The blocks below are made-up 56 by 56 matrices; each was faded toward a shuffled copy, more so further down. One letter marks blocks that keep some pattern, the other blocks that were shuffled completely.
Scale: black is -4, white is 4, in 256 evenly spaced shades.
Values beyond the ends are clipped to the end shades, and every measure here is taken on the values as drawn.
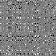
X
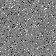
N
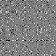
X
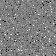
N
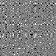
X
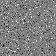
N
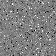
N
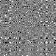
X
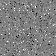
N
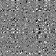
X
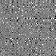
X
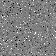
N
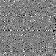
X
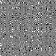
X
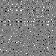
X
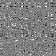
X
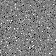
N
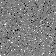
N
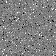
N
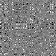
X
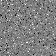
N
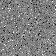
N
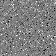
N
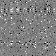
X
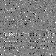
X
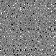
X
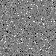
N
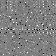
X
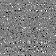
X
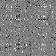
X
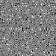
X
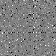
X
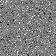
N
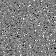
N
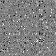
X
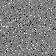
N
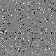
X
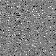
X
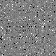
X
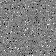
N
